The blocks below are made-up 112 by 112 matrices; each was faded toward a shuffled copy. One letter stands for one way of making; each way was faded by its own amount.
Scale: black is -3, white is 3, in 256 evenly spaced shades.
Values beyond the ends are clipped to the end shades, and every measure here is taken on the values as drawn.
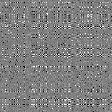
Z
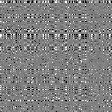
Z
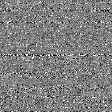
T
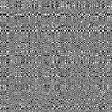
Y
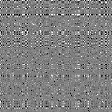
Z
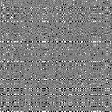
Y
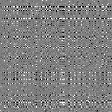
Z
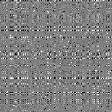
Z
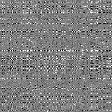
Y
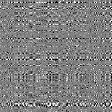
Y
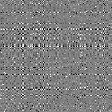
Z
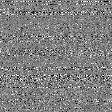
T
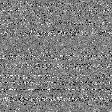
T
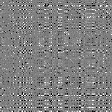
Z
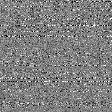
T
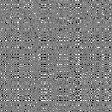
Z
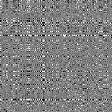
Y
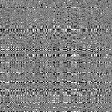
Y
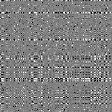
Z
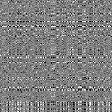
Y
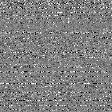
T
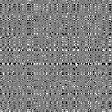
Z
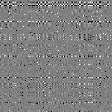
Z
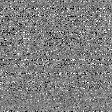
T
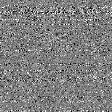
T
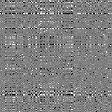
Z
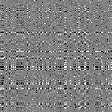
Z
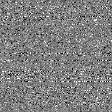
T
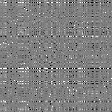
Z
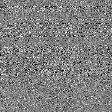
T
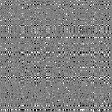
Z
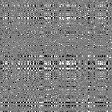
Z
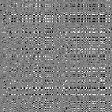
Z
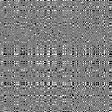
Z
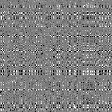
Z
